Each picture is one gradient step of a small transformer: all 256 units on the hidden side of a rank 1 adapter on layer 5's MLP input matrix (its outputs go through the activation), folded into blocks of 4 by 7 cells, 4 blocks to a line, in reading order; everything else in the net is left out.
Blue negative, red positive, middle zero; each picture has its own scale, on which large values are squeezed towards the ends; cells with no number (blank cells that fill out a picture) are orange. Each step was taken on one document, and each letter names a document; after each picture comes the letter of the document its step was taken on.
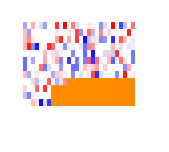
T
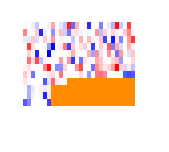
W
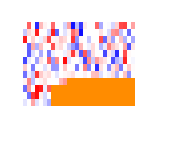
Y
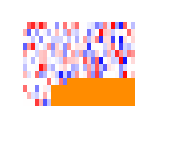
T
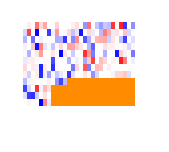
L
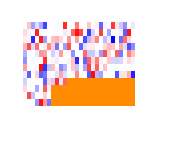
T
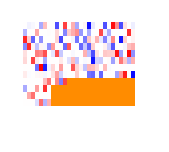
T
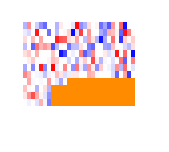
L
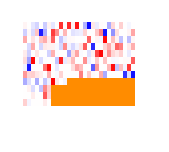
W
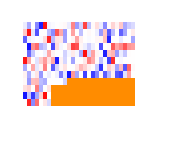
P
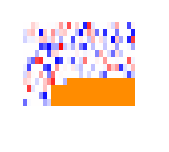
W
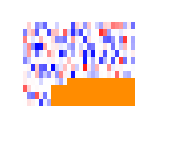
L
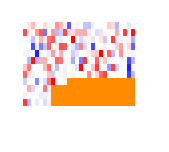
W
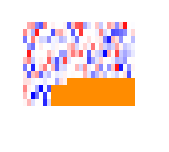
Y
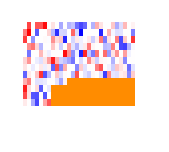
P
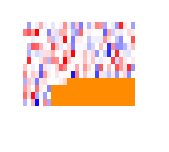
P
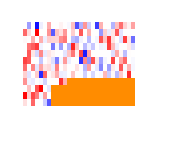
P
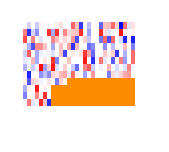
L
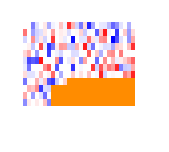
W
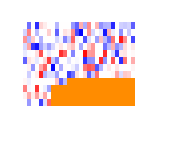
L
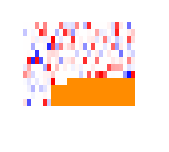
W
